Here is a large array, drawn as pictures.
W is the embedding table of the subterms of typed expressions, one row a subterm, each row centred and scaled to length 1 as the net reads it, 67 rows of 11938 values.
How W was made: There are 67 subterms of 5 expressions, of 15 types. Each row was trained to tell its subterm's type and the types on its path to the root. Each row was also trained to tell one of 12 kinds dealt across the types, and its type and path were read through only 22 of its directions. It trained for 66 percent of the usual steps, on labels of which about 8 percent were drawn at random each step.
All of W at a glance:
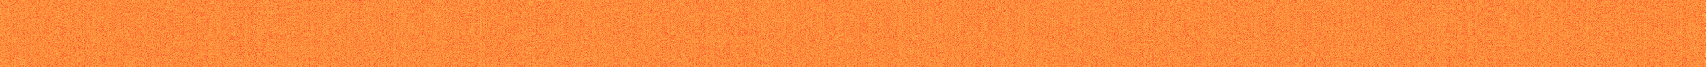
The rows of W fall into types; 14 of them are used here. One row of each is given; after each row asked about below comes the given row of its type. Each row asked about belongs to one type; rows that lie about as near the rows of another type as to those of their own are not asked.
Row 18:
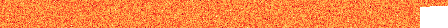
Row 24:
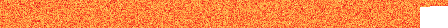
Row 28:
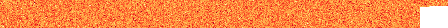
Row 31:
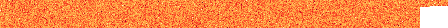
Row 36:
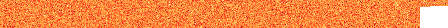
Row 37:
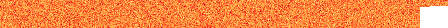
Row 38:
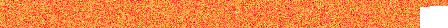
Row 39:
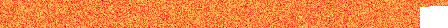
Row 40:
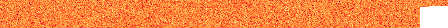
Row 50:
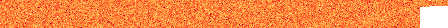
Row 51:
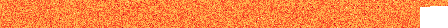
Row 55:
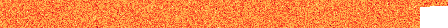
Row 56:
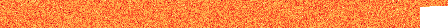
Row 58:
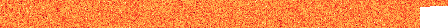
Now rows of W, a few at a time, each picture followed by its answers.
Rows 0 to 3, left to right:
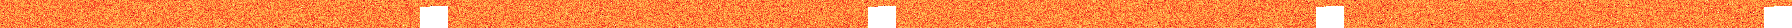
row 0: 18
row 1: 50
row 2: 50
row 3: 56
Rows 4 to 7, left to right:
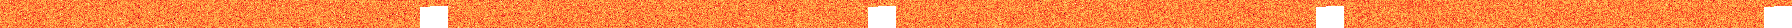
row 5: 51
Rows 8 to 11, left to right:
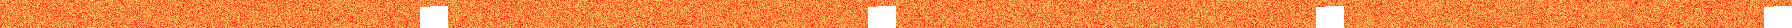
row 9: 28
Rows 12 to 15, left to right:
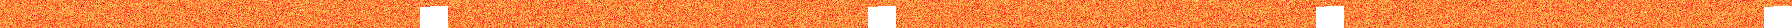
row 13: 39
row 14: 38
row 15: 50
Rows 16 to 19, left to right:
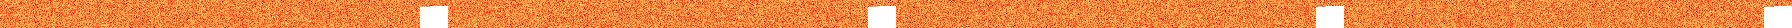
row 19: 58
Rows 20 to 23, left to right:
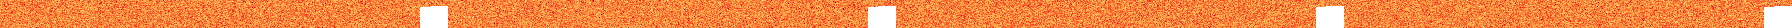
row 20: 51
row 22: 50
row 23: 58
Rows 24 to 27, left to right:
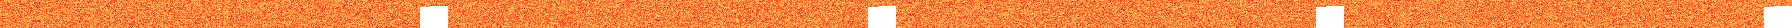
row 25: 58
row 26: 37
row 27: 56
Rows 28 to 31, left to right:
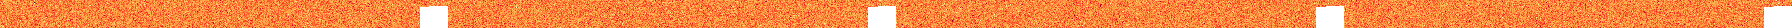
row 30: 58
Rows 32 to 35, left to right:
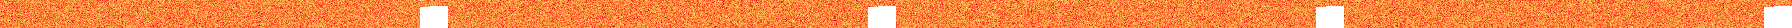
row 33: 40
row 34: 56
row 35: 38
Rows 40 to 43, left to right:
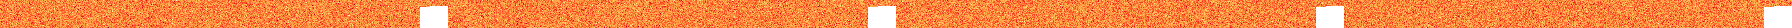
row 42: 38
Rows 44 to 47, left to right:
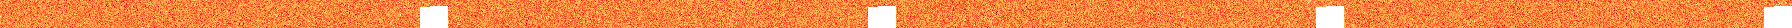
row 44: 37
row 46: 28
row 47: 55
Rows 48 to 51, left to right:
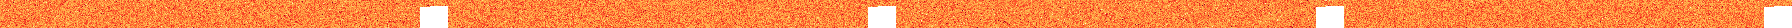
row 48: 51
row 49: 18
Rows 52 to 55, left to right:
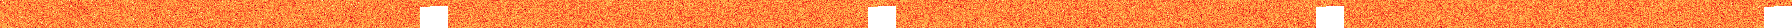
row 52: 18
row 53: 56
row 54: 28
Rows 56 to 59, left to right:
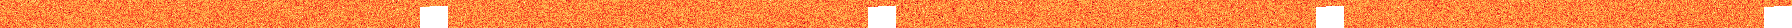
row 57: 37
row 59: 31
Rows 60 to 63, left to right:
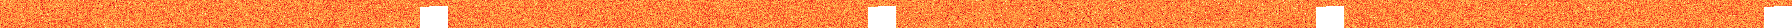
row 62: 36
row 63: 55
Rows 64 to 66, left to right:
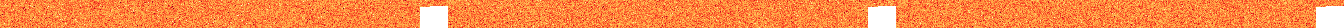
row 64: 18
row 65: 40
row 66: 39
